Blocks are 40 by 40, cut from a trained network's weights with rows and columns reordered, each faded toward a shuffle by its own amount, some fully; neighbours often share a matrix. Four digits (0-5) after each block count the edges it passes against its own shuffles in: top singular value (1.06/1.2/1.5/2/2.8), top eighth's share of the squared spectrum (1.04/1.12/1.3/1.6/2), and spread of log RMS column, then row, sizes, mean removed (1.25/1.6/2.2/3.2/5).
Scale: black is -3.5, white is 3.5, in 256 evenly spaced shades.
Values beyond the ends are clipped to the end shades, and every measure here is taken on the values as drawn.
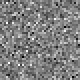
0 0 0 0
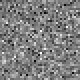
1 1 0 0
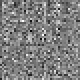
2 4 2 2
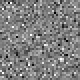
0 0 0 0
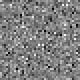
0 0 0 0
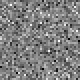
0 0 0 0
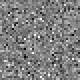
0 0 0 0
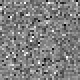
1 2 0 0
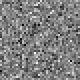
2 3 1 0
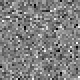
0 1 0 1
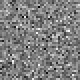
0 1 0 0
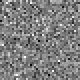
1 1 0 0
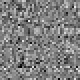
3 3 1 1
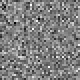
2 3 0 1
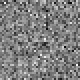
3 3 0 1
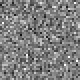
1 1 0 0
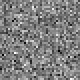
0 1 0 0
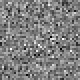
2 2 0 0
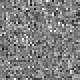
2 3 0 0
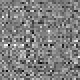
3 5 2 3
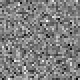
2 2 0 0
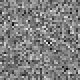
0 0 1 0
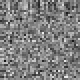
3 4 1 2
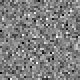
0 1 0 0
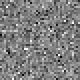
1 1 0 0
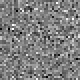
2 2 0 1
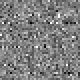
2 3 0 2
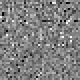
2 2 0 1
